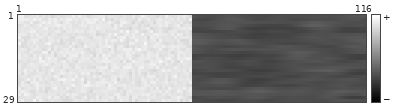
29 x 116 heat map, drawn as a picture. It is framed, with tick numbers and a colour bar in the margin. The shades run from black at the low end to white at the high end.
The table splits into one row of 2 panels. Panel 1,1: very high, fine-grained, faint in contrast. Panel 1,2: low, streaked across, faint in contrast.
